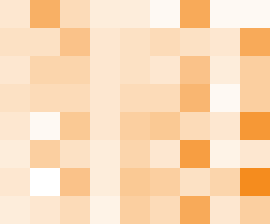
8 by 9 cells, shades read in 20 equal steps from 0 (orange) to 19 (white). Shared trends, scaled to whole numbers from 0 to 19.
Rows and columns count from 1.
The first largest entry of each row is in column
6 4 8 8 2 8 2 4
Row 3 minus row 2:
1 -2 3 0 0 2 -5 1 6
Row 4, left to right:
14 13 13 15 13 13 7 18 11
